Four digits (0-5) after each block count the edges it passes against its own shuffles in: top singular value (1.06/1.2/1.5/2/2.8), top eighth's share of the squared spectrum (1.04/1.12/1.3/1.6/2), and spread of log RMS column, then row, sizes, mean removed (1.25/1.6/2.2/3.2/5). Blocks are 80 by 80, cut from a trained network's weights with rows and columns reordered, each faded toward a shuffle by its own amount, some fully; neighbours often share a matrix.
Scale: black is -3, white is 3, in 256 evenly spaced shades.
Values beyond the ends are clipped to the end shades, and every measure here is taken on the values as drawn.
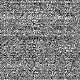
3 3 3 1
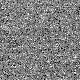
1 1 0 0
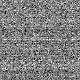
3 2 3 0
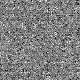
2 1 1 0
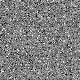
0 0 0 0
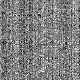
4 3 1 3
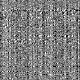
4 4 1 3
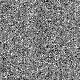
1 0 0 0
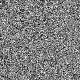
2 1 0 0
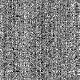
3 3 1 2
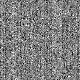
3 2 0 2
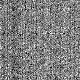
3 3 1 2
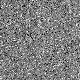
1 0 0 0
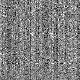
3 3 0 3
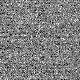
2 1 1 0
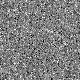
1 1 0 0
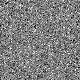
0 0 0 0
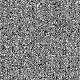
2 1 0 1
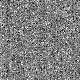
1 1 0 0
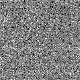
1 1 0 0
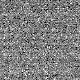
2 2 2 0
